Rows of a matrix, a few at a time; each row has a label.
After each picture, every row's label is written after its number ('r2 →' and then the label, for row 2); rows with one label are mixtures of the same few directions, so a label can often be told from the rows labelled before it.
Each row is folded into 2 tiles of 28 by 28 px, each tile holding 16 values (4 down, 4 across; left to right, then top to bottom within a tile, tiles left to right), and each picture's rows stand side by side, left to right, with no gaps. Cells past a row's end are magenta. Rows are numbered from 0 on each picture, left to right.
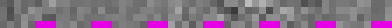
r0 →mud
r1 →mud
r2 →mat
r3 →mud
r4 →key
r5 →key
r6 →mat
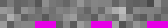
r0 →key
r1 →mud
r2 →key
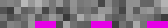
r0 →key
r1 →key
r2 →mud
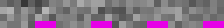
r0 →key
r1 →key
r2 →key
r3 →key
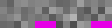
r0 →mud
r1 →mud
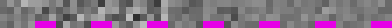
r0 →key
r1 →key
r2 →mat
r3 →mat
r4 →key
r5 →key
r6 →key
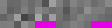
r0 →mat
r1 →mud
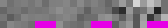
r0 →key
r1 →mud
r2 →key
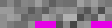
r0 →mud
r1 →mud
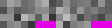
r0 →mat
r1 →key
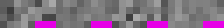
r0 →mud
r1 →mat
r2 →mat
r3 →mud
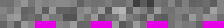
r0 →mud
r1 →mud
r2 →key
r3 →key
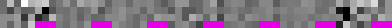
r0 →key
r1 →key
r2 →mud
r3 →mat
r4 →mat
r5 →mat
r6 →key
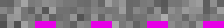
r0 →mud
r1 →mat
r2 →mud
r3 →mat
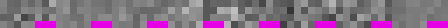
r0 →mat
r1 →mud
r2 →mud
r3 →mat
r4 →key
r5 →mud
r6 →mat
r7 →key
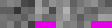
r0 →mat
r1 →mud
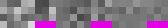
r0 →mat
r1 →mat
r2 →key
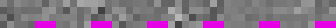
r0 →key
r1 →key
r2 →key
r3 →key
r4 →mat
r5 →mat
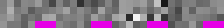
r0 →mud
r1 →key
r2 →mat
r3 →mud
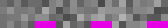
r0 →key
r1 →key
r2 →key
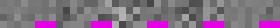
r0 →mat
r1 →mud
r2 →key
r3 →mat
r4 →key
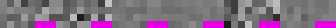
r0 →key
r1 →mat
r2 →mat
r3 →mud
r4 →mud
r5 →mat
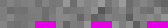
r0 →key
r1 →key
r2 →mud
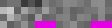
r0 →key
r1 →mat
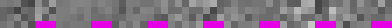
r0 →mat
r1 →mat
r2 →mud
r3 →key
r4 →key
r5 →mat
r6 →key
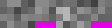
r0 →mat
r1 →key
